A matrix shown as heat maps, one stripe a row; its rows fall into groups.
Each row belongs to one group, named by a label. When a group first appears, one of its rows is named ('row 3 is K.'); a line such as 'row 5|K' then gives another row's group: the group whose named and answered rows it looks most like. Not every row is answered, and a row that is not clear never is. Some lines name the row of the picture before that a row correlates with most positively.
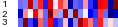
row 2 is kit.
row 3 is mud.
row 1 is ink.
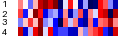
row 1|kit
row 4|ink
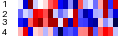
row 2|kit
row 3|kit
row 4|mud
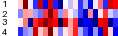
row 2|kit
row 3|kit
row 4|kit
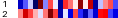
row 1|mud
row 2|kit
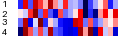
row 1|kit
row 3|mud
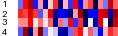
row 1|mud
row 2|ink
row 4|mud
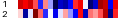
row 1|ink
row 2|ink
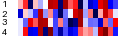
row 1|kit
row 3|ink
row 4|mud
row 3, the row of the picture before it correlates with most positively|2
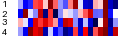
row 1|kit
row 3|kit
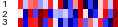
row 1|ink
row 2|ink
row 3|ink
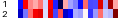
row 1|mud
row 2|ink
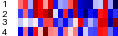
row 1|kit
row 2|kit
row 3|ink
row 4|kit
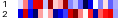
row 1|kit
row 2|mud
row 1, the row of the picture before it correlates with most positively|2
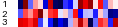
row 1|mud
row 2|kit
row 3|ink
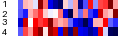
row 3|kit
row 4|kit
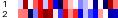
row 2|kit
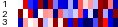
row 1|mud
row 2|ink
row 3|kit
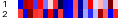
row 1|mud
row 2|ink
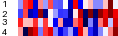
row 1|mud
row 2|mud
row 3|ink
